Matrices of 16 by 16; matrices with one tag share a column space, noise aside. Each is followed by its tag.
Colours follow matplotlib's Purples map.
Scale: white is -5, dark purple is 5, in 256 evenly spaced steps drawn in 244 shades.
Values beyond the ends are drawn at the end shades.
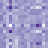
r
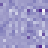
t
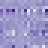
t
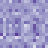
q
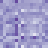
q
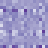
t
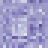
q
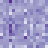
q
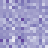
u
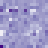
t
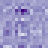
t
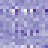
t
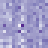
r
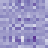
u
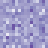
q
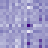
r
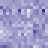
t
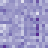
q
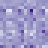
t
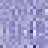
t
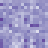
r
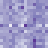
r
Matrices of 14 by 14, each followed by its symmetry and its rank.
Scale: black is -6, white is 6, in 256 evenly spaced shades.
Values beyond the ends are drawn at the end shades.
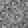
symmetric, full rank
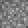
symmetric, full rank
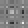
symmetric, rank one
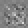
symmetric, rank three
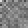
symmetric, rank three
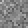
symmetric, full rank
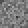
symmetric, full rank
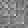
symmetric, rank three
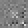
symmetric, rank three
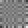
symmetric, rank one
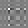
symmetric, rank one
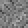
symmetric, full rank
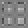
symmetric, rank one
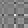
symmetric, rank one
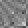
symmetric, rank three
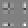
symmetric, rank one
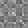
symmetric, rank three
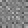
symmetric, rank three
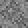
symmetric, full rank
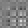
symmetric, rank one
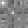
symmetric, rank three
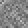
symmetric, full rank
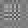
symmetric, rank one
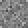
symmetric, full rank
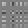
symmetric, rank one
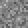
symmetric, full rank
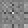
symmetric, rank three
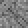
symmetric, full rank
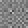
symmetric, rank three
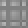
symmetric, rank one
